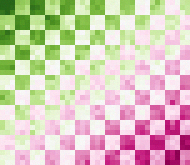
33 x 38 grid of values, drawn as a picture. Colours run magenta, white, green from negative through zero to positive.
Neither half mirrors the other. The bottom right is the ninth with the lowest average. The ninth with the highest average is the top left. The field climbs toward the top left. No single row or column stands out from its neighbours.
